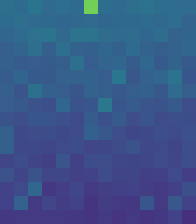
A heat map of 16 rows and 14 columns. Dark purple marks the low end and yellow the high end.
Slope: up to the top. Grain: fine. Roughest part: top middle. Stripes: none.
